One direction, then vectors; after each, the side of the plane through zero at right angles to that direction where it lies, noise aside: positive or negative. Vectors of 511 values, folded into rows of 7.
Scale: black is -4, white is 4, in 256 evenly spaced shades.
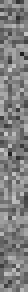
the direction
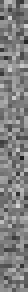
positive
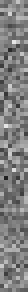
negative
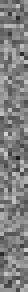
positive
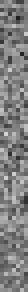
positive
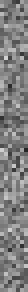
positive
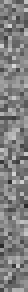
positive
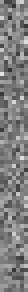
negative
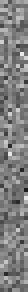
negative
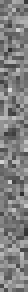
negative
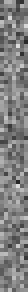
positive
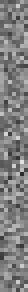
positive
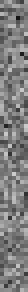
positive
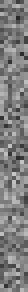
positive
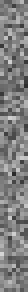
negative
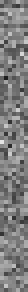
negative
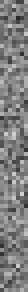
positive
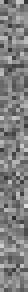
negative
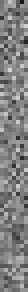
positive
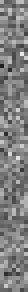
negative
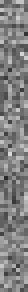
negative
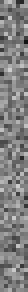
positive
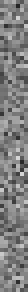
negative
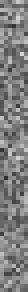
negative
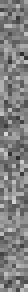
positive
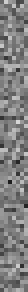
positive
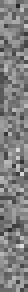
negative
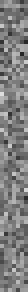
positive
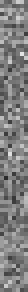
negative
